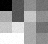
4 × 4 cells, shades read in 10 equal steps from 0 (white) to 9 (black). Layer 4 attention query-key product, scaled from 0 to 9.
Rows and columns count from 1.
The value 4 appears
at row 1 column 3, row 2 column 4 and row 4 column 4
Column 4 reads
5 4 5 4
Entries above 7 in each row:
1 0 0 0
